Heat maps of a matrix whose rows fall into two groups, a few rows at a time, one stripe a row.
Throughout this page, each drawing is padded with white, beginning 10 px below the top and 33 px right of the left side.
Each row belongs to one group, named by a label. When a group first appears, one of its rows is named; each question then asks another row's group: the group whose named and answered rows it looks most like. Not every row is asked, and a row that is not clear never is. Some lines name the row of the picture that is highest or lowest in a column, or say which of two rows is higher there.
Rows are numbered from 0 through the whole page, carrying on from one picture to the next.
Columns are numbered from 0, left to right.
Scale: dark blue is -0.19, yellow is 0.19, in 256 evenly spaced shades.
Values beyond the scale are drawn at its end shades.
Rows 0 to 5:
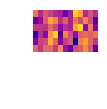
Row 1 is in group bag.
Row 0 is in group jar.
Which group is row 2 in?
jar
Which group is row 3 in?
bag
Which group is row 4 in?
bag
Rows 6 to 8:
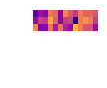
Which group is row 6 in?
bag
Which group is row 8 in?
jar
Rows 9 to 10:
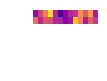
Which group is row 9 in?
bag
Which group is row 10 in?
jar
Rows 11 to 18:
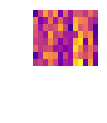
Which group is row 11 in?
bag
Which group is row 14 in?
jar
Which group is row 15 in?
jar
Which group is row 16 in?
jar
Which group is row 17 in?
bag
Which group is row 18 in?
jar
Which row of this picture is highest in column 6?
11
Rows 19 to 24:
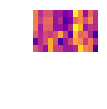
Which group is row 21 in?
jar
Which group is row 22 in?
jar
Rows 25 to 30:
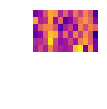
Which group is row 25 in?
bag
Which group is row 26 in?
jar
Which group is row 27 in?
bag
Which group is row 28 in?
bag
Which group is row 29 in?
bag
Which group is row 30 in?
jar
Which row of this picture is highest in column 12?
27
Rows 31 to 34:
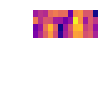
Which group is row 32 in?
jar
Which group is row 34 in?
bag
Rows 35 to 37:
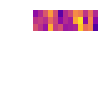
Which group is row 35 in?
bag
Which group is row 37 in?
jar
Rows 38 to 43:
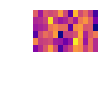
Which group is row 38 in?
jar
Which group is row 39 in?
bag
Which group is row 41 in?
bag
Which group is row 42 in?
jar
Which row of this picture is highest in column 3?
39
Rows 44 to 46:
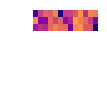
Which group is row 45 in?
jar
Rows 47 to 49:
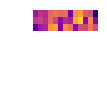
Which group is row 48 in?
jar
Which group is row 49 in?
bag
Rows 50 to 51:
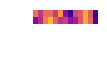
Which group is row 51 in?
bag
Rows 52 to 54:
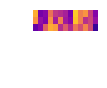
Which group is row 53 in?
jar
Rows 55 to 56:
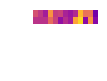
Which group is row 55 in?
jar
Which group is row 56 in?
jar
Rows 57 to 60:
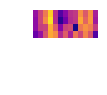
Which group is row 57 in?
bag
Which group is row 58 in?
bag
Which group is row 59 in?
bag
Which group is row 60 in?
bag
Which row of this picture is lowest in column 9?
60
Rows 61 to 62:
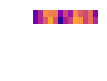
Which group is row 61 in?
bag
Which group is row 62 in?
bag
